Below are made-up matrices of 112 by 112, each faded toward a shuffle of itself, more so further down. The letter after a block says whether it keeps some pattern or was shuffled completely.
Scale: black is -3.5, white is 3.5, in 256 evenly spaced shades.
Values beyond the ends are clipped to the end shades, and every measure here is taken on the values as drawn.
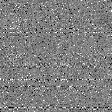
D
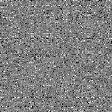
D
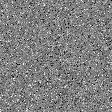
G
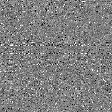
D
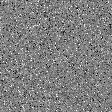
G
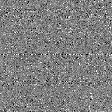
D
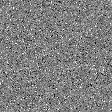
G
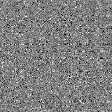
D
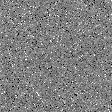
G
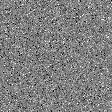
G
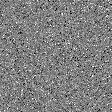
G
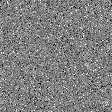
G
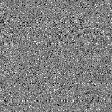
D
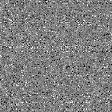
D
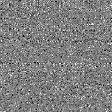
D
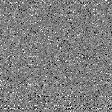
D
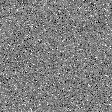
G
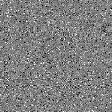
D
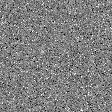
G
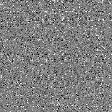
D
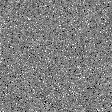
G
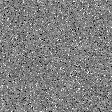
G
